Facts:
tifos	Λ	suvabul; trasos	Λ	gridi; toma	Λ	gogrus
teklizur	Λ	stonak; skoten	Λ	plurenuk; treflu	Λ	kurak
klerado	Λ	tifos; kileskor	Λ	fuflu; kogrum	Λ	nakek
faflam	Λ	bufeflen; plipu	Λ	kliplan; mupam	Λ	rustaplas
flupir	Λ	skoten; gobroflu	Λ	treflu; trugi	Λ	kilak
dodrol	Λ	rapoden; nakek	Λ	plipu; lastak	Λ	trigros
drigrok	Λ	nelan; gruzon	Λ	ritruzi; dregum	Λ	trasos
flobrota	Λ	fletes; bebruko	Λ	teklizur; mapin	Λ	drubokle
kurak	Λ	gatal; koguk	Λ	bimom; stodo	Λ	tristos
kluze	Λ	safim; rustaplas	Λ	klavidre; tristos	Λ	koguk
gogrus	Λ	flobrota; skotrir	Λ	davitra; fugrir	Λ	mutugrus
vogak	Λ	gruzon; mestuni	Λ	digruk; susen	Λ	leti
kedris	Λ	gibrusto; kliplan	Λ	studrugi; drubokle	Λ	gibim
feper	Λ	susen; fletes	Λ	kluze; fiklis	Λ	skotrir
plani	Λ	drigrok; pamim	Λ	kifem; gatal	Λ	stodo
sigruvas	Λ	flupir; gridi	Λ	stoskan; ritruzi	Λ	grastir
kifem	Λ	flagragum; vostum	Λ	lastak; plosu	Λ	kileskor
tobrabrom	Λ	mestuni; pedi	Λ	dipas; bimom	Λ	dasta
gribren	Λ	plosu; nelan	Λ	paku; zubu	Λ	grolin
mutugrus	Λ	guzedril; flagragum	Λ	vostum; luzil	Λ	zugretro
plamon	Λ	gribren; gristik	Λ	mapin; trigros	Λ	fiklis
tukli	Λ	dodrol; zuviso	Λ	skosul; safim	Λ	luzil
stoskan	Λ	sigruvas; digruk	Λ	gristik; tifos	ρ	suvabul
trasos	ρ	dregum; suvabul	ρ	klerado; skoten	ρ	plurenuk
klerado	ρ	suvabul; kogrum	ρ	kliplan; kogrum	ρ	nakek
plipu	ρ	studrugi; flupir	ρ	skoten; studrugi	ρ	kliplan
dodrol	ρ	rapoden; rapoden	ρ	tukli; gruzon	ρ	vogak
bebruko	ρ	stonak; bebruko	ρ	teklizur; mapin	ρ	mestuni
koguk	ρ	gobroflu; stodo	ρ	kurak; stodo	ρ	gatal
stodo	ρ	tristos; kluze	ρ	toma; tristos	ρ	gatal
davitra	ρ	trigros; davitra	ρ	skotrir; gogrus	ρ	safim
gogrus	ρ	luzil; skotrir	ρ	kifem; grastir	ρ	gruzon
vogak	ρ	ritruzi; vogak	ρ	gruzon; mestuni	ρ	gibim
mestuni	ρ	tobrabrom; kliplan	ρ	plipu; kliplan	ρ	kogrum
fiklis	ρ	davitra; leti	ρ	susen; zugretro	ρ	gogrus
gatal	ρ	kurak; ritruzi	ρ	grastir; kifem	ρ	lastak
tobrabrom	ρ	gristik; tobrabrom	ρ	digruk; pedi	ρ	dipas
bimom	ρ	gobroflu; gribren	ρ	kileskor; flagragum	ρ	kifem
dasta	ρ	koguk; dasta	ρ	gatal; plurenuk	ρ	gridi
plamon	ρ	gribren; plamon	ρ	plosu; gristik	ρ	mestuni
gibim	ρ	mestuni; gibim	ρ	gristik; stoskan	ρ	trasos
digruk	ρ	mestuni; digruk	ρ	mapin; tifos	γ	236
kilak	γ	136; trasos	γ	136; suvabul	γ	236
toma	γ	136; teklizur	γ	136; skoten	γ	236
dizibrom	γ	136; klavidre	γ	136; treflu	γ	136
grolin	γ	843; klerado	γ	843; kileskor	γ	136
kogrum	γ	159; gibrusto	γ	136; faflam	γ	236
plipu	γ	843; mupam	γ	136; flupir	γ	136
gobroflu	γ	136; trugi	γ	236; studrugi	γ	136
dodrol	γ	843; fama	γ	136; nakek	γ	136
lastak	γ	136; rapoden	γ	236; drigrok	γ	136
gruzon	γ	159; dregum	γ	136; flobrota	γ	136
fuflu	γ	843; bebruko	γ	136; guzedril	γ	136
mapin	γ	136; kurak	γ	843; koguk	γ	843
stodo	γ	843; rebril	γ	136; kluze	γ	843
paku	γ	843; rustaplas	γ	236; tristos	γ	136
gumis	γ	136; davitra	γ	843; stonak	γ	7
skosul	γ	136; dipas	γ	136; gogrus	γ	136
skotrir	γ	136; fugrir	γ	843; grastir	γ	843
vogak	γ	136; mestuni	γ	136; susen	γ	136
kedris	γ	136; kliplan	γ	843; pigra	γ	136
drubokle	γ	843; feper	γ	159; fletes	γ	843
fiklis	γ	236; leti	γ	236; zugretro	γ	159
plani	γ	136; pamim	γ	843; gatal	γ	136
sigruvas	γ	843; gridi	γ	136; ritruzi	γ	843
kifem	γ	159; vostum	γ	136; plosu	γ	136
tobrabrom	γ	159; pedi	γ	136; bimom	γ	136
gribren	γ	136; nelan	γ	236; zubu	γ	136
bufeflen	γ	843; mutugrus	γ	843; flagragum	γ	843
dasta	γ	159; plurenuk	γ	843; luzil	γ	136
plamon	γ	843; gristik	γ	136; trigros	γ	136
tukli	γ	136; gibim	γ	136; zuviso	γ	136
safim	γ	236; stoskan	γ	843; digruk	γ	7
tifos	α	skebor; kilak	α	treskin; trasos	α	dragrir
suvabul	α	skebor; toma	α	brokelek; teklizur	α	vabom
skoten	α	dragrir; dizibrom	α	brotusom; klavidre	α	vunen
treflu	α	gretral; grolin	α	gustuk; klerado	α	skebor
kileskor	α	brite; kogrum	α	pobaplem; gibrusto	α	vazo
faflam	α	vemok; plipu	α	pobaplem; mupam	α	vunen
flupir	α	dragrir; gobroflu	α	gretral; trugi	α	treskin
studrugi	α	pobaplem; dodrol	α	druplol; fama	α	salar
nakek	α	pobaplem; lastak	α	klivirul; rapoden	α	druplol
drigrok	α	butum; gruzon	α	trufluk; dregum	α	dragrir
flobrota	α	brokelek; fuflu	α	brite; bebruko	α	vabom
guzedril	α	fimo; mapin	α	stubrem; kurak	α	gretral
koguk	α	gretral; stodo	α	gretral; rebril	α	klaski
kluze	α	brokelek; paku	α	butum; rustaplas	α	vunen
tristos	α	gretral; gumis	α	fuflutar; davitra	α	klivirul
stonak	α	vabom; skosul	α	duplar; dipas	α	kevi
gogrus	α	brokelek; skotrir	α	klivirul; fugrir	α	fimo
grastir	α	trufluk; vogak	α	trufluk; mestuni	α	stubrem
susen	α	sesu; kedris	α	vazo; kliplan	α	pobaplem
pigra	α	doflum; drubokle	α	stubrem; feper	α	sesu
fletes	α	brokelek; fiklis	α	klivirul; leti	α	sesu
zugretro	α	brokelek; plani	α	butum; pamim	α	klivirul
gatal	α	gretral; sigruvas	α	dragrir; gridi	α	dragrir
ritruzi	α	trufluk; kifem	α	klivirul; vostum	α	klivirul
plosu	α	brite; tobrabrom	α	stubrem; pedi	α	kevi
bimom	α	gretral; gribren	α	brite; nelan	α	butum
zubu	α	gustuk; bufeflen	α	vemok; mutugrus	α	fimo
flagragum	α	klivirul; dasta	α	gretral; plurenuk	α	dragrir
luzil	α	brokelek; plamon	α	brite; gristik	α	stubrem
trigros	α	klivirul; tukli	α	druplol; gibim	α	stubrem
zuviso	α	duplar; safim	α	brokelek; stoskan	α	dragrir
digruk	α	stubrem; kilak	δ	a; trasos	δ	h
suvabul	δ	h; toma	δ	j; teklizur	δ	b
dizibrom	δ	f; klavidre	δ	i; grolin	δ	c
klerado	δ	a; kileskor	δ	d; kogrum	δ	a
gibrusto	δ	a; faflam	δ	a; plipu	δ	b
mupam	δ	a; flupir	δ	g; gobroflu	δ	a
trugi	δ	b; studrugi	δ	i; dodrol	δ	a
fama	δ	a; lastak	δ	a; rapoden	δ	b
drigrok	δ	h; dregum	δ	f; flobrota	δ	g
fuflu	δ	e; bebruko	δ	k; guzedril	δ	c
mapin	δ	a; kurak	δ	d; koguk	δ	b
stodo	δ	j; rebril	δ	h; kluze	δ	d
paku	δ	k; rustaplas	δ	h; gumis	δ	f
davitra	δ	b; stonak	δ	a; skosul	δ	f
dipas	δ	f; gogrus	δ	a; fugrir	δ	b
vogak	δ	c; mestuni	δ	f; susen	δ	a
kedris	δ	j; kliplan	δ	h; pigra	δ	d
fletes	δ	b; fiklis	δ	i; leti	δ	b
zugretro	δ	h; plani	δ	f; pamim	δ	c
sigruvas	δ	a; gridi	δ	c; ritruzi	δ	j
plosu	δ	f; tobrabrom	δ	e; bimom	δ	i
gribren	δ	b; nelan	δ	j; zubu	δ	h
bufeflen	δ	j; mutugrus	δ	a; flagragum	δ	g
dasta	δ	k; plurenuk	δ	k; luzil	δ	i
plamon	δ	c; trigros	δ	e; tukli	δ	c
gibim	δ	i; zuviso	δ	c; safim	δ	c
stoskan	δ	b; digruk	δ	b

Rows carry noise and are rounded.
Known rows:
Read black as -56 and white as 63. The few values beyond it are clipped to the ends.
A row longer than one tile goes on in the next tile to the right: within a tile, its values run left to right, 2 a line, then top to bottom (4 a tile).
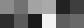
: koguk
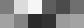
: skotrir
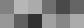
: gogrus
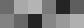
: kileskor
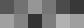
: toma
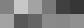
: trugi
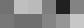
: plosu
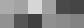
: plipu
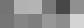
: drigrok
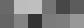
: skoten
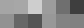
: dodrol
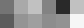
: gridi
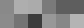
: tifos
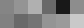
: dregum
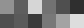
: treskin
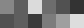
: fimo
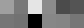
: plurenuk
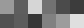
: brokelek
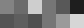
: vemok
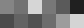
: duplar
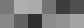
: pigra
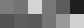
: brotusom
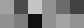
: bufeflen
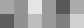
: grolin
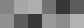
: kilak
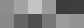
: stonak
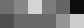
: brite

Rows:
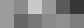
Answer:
klerado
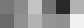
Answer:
tukli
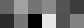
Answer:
dasta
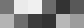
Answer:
lastak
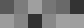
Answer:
kedris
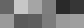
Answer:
teklizur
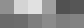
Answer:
fuflu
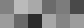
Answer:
bebruko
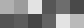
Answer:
klivirul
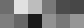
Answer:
flupir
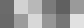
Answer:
vogak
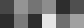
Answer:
tristos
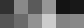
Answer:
gobroflu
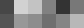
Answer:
luzil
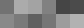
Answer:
gruzon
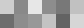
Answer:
plamon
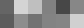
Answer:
studrugi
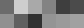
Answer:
flobrota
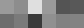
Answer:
drubokle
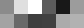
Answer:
trigros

